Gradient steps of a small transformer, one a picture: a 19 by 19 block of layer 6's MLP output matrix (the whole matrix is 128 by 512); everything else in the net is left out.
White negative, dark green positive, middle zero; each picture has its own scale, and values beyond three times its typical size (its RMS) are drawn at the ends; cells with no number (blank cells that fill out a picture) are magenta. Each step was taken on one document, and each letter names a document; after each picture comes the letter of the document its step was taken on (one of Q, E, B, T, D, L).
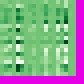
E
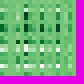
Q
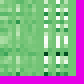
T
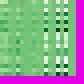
T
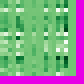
T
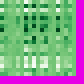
Q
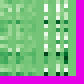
T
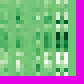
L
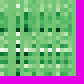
Q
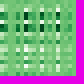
Q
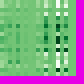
L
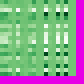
T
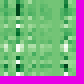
E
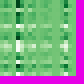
E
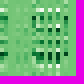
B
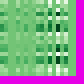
B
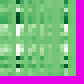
E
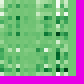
L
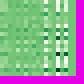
L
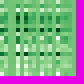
Q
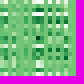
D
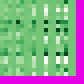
T
